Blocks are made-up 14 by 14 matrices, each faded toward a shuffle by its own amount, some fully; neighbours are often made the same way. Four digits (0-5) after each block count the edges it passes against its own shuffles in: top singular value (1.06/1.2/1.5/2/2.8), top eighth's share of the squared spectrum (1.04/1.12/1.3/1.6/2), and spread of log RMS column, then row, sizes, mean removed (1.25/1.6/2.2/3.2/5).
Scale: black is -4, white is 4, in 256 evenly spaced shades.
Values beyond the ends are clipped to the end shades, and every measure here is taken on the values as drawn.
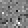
1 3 0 1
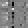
3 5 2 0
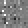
2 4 1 0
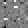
2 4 1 1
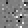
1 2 1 0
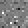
0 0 0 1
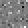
0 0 0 0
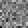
2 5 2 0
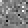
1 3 0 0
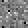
0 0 0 0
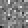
1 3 0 0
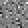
0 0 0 0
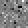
0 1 0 0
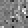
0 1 1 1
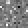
0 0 0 0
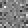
0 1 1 0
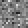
1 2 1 0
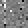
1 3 1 0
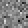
0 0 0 0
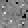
0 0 0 0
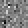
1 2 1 0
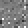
1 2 0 0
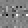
2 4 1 2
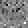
0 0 0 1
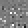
0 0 0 1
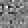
1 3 1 2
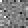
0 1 0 0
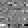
2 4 0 2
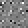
2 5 1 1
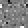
1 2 0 0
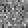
1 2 0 0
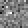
1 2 0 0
